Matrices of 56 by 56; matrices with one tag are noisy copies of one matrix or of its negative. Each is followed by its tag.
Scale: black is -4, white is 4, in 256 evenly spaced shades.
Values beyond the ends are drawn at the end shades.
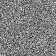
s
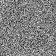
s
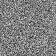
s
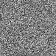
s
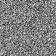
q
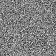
s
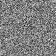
q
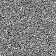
s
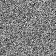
q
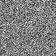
q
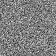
s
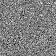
s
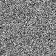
q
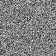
q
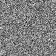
q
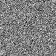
q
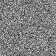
s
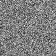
q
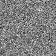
q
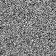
q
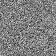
s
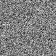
q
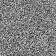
s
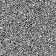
q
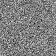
s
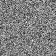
q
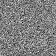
s
